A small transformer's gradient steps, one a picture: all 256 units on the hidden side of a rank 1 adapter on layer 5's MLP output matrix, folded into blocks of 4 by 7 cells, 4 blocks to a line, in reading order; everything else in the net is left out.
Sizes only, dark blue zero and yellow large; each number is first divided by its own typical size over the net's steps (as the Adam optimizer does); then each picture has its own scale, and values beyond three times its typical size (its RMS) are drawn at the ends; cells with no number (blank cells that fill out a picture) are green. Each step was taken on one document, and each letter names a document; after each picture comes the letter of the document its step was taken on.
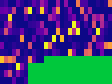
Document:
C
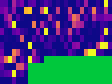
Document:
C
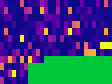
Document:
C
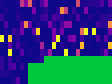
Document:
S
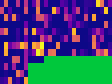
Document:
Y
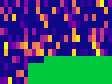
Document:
Y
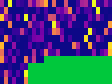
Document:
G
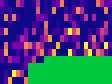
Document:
Y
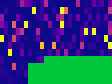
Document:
S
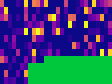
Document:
G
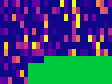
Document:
Y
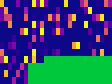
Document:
G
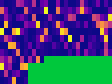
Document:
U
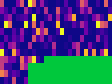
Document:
U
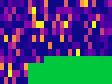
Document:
U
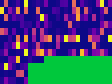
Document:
Y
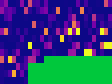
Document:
C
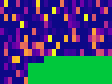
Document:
Y
